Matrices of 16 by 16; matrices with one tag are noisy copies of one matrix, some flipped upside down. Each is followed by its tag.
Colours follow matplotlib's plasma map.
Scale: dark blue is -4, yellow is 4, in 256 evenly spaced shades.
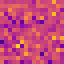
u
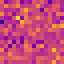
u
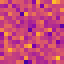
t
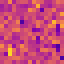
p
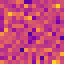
t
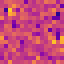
p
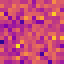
u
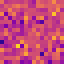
u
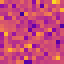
t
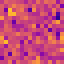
p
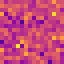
u
